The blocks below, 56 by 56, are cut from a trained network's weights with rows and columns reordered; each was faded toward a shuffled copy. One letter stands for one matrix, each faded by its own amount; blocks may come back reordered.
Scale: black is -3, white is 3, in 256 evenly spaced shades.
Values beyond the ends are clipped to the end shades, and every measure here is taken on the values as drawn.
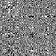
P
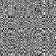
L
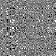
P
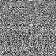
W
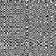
L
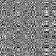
L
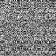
W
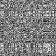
W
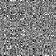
P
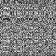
W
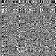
L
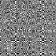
L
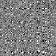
P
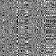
L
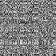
W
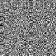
W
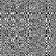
L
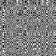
L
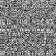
W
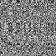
W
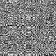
W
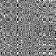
L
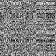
W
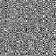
L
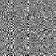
L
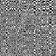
L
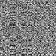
W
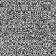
W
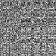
W
